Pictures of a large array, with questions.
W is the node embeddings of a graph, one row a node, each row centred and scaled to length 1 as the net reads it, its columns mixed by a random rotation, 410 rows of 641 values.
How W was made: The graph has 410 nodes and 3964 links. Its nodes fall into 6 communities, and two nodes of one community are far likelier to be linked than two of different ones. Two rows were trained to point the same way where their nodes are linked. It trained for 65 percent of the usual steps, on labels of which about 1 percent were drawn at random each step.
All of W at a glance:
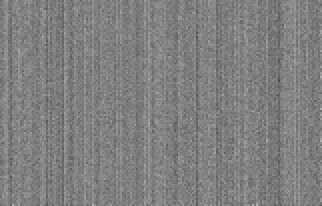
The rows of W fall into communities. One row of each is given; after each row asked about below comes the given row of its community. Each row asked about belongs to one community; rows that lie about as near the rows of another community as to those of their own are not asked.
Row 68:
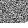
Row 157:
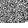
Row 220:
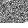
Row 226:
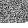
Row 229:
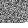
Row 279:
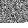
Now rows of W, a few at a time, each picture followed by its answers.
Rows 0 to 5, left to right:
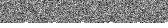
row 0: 220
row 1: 68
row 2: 157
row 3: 68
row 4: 226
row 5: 229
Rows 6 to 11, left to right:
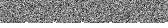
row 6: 279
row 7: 68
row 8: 157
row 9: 68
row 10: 68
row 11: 279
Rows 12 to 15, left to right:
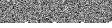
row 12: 68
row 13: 220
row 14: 226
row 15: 157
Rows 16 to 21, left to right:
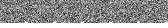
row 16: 157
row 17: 220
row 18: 220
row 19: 279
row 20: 220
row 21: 68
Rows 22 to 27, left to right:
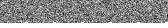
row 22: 226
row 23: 226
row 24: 157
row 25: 229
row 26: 68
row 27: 68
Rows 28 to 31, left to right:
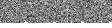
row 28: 157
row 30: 226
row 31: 157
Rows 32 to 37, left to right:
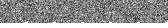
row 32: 229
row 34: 68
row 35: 226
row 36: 279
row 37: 229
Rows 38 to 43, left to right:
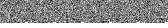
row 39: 229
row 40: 220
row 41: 68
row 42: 229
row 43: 157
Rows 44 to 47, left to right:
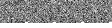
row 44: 220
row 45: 279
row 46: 68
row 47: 220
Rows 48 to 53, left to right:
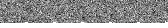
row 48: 229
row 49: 68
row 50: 226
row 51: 226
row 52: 229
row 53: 157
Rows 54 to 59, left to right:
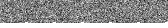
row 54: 68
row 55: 229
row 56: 229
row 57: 220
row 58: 229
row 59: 229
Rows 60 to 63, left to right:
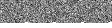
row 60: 279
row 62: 226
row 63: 279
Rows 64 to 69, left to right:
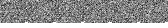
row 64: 220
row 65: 229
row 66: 226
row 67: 157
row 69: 157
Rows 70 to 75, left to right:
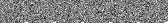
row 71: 68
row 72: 279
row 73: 157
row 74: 68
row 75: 229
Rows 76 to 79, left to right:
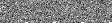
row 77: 220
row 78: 229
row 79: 226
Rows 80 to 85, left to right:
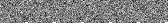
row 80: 279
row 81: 229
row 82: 229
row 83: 68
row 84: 229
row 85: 68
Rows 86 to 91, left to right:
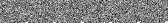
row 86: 68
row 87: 220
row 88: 220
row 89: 68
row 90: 279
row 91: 157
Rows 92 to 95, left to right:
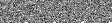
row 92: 229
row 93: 68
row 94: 279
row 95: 157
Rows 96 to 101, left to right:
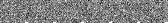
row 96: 226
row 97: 226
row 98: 220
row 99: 229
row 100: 220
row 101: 279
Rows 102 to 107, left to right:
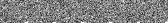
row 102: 229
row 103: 220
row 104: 157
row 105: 157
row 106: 220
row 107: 229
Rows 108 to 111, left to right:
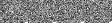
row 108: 229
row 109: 229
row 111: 68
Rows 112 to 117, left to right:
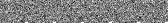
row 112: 220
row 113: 68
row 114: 279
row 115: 220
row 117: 220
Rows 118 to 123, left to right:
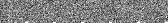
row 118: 226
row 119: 157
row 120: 279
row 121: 220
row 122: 229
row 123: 157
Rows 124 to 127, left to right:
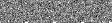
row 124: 226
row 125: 220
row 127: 226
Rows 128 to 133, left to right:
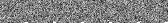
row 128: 279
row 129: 220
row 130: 220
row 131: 279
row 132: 279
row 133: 157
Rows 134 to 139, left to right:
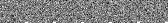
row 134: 279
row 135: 157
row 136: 279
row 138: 68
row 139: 157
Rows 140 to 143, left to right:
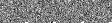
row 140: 220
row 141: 226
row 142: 229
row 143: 229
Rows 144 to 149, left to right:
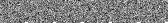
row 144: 157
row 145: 220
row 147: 220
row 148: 229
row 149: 226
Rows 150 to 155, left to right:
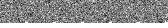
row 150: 220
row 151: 229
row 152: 157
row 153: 220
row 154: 229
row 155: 157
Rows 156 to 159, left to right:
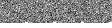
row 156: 157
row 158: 157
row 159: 229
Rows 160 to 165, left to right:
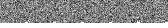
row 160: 220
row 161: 157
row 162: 226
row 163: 68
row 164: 157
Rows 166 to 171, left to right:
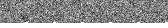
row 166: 279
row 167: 279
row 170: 279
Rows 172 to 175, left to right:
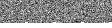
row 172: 68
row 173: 229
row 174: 157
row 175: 68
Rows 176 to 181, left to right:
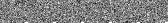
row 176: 229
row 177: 279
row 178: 279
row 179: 220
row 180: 68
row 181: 279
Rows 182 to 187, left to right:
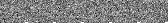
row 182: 229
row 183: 226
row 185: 68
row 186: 220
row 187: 220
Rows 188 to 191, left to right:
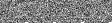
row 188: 229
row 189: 226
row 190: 68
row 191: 229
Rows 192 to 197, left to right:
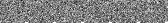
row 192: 226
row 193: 279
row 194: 226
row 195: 157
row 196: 220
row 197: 220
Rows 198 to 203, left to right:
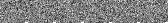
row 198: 220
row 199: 157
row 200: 229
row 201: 68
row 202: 226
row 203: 220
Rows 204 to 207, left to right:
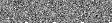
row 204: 226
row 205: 229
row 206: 226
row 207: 68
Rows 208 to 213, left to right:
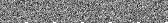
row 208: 229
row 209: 220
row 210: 226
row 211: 279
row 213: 279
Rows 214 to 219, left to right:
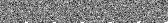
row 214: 220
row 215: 229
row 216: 220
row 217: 229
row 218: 157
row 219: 229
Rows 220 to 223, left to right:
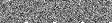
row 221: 157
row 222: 279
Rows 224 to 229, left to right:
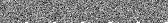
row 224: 220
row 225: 226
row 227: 157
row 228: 157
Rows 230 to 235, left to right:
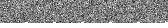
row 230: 279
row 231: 229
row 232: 68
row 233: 157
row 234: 157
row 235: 226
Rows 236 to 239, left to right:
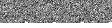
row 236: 226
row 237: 229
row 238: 157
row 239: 229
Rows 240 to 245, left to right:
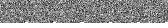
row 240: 220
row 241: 220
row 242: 220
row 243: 68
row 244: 68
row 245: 226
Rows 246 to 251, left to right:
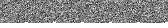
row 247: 157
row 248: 220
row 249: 68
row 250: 220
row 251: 68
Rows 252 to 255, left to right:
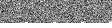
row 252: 68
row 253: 229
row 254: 68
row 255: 226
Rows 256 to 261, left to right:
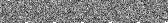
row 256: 68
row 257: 279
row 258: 157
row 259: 229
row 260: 229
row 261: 157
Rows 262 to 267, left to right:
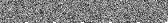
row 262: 226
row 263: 157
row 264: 68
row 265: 68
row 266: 68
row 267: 229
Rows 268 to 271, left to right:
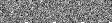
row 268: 68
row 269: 229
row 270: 279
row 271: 226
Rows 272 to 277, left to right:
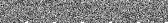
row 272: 229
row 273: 229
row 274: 220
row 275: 68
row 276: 220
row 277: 220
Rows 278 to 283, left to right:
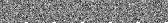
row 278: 226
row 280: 229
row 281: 220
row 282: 157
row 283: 220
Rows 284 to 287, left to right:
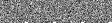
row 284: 157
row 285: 68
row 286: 279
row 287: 279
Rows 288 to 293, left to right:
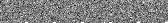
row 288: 226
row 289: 279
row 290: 157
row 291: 68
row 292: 220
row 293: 220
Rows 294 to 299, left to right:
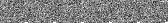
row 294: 226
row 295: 226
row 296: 226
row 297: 157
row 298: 68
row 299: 68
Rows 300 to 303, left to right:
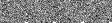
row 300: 68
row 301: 226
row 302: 229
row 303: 68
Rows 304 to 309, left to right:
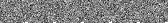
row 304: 226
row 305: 68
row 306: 229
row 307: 229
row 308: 68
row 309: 157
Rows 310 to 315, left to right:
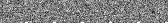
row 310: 226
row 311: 229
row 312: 220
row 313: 220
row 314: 68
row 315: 157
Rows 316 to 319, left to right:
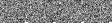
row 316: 157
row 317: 279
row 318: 229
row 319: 279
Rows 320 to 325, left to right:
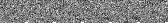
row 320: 157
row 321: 157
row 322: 157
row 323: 279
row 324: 279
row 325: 157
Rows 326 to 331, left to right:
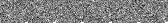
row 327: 229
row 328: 157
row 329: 68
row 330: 229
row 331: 68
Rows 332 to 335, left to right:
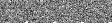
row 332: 220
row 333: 229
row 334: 226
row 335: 226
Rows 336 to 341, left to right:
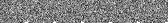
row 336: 229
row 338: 157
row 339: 220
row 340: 157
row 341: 229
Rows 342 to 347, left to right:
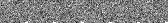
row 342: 68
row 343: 157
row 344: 157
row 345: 157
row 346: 226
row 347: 226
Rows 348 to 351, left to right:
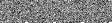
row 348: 279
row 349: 68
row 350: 229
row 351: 220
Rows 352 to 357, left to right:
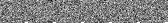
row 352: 220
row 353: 229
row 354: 226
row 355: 279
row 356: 279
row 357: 229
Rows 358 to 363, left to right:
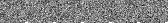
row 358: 229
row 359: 226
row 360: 226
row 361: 226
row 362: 226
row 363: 68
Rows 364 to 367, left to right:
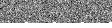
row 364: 229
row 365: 226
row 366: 220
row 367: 220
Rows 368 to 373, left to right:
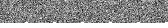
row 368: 229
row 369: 157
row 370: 220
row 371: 279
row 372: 68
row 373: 220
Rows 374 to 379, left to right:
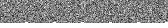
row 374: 226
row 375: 279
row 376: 226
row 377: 68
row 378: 68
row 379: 226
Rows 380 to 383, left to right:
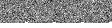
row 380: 157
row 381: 229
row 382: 229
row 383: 220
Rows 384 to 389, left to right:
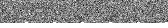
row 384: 68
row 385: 220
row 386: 279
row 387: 226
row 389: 68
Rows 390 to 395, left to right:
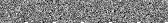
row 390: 220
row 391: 220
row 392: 226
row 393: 68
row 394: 68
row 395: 220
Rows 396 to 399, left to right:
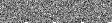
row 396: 279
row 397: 226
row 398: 157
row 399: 229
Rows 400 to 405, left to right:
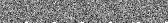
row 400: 220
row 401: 220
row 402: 157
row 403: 229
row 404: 68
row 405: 226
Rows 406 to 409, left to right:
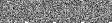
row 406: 226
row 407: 220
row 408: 220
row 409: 279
